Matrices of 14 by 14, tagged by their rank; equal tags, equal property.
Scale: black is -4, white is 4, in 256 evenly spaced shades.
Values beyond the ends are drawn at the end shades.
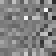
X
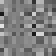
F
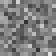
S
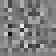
X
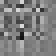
F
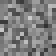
S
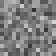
S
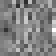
X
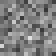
S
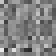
X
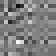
F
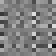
F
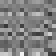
F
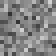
S
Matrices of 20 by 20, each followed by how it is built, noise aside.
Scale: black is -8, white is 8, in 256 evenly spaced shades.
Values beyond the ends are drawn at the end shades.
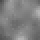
smooth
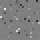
sparse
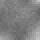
smooth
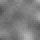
smooth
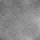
smooth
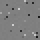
sparse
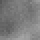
smooth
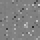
sparse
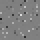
sparse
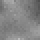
smooth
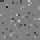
sparse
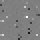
sparse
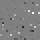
sparse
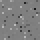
sparse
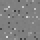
sparse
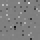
sparse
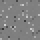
sparse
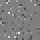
sparse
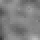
smooth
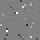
sparse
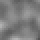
smooth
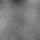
smooth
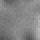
smooth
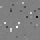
sparse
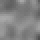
smooth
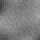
smooth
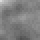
smooth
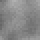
smooth
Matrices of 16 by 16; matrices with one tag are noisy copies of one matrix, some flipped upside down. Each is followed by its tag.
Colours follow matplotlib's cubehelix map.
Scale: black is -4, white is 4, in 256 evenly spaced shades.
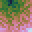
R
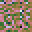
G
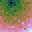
R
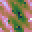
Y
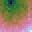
R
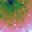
R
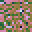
G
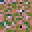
G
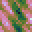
Y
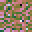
G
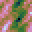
Y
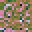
G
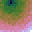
R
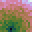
R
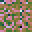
G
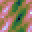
Y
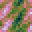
Y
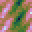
Y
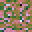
G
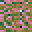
G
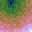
R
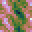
Y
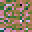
G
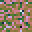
G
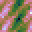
Y
